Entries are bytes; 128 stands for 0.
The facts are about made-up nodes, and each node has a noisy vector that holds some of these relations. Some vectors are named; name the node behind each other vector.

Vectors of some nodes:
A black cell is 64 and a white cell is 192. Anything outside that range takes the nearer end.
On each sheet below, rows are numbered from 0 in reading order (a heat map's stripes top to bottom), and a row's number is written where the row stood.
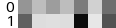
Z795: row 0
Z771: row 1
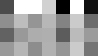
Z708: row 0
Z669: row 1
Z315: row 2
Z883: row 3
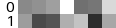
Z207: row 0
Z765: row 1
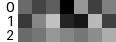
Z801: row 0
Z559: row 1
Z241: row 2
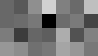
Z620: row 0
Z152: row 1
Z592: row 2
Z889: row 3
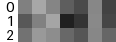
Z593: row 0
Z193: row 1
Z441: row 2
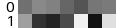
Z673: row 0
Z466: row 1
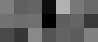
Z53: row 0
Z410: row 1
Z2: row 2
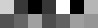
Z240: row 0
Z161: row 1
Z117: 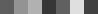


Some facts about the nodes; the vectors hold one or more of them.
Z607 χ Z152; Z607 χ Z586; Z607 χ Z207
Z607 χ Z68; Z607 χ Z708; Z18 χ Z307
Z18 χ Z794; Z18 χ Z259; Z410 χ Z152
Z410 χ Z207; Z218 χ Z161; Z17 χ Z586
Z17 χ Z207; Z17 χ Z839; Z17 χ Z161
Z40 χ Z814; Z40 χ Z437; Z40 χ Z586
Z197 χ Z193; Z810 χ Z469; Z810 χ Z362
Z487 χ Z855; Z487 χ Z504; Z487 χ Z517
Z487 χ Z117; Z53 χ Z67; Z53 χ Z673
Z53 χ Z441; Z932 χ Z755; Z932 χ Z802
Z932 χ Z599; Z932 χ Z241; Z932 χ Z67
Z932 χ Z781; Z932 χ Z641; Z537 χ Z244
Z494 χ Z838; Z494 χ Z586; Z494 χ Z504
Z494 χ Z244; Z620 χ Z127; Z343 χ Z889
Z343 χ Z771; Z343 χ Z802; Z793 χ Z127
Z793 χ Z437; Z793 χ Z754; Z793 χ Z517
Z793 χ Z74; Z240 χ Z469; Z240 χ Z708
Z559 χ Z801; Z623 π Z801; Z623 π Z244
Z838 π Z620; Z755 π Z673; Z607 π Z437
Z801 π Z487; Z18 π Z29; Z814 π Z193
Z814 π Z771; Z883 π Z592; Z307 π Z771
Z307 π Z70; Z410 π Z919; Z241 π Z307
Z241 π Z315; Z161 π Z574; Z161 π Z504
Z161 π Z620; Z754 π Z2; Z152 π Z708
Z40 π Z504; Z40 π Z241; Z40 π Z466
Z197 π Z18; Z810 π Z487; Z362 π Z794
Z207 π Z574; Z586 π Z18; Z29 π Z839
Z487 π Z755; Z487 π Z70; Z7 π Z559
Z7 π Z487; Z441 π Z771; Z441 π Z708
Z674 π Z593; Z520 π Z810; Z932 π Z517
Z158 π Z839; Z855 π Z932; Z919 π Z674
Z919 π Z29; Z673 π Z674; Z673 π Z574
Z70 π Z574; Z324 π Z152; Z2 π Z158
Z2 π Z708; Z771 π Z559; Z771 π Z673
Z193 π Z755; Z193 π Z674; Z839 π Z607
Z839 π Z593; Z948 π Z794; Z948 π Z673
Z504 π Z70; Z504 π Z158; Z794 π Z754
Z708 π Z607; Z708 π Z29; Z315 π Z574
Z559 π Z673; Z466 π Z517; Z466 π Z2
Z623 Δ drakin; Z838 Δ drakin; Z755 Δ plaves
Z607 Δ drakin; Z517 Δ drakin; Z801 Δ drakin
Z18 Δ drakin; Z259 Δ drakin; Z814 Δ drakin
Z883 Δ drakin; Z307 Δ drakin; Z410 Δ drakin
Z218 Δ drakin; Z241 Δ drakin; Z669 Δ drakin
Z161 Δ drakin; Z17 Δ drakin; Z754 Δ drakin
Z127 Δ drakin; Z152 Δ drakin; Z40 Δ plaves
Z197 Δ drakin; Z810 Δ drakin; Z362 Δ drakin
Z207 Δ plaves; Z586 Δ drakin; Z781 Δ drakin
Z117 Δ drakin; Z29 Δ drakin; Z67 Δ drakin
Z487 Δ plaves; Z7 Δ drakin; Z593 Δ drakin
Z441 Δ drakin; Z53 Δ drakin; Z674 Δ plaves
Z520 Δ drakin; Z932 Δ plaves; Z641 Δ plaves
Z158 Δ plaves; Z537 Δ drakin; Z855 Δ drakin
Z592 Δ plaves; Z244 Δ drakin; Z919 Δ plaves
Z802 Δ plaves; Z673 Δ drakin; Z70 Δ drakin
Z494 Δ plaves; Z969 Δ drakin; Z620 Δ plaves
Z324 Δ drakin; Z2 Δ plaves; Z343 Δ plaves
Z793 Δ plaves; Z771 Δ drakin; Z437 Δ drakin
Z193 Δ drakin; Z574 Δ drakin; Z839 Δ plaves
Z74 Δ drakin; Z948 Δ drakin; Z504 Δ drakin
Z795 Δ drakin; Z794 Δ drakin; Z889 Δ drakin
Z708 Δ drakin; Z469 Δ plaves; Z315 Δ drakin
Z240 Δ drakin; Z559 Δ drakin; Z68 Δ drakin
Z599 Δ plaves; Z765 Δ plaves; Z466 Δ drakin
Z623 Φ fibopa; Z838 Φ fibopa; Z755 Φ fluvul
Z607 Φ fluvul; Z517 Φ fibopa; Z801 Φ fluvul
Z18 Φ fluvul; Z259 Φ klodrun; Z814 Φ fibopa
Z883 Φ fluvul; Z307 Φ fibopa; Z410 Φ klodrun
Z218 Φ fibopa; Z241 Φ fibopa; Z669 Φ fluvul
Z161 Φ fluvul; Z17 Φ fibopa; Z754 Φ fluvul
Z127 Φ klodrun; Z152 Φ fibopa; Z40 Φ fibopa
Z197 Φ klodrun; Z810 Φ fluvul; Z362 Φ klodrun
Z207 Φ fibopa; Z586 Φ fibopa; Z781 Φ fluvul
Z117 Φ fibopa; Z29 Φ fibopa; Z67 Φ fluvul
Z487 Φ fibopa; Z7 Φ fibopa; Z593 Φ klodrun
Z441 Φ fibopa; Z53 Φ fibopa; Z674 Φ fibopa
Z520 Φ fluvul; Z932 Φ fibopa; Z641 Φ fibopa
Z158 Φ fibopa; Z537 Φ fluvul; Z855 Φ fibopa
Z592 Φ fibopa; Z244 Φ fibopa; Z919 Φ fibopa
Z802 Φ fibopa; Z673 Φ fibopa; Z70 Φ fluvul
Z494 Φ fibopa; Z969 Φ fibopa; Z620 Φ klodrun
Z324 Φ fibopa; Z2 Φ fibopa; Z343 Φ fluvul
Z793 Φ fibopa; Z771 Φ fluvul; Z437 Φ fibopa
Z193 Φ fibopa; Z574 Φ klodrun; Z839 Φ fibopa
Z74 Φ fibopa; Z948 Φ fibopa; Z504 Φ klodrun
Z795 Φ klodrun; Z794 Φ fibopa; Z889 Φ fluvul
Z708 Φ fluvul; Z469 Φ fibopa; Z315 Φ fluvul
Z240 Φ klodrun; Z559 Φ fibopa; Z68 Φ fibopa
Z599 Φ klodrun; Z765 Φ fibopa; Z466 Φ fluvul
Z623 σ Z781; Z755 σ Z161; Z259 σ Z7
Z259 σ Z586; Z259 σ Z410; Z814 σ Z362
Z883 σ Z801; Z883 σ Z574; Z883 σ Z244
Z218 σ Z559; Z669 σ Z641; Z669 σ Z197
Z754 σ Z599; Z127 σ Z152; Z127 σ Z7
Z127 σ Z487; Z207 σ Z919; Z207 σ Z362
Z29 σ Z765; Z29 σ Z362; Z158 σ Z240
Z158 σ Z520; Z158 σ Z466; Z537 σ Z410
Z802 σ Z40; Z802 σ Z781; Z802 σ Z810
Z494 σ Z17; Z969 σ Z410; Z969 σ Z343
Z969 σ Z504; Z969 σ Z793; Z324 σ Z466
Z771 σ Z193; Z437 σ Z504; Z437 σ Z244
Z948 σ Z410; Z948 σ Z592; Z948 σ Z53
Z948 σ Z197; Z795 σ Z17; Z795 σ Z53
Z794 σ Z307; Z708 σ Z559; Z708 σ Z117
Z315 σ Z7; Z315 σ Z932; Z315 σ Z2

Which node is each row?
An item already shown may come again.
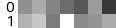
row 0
Z18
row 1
Z794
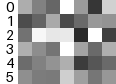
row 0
Z158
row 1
Z161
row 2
Z218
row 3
Z802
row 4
Z674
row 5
Z469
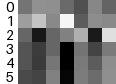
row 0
Z441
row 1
Z814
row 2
Z40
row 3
Z7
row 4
Z574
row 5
Z504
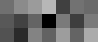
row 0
Z839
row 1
Z7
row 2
Z932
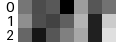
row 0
Z244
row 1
Z307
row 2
Z40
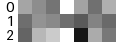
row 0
Z802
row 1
Z441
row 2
Z755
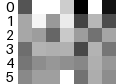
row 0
Z708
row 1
Z29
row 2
Z623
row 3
Z948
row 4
Z517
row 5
Z494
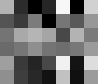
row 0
Z520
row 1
Z574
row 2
Z948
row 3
Z70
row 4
Z466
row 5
Z810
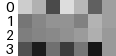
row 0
Z324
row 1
Z517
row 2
Z855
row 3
Z487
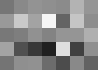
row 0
Z517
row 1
Z754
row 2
Z838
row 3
Z781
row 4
Z441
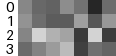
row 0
Z919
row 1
Z362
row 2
Z437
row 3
Z839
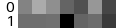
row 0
Z607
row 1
Z410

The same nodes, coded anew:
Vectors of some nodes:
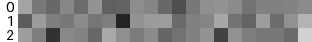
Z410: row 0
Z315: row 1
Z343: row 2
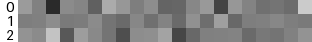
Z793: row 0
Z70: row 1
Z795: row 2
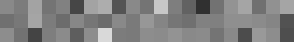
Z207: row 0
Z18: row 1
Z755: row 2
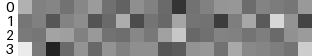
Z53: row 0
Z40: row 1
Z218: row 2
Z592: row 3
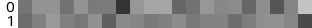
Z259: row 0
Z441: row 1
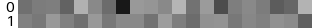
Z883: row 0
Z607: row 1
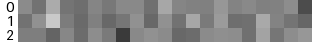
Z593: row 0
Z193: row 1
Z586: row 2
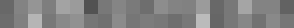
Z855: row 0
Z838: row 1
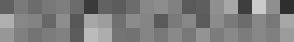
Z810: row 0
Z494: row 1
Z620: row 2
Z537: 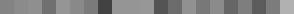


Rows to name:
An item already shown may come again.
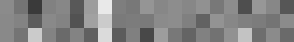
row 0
Z755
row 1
Z469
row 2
Z362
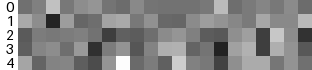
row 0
Z838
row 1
Z2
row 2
Z810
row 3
Z802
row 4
Z919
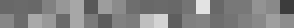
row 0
Z161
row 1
Z708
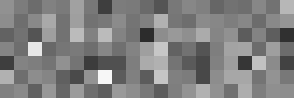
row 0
Z504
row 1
Z117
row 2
Z466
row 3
Z29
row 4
Z623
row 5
Z919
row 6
Z152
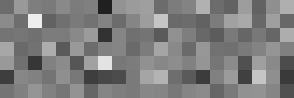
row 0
Z315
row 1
Z29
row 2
Z574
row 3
Z559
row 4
Z755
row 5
Z623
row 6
Z441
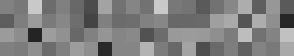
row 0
Z814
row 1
Z781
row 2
Z932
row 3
Z437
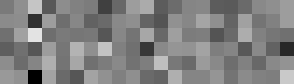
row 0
Z948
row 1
Z7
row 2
Z771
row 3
Z466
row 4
Z117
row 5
Z487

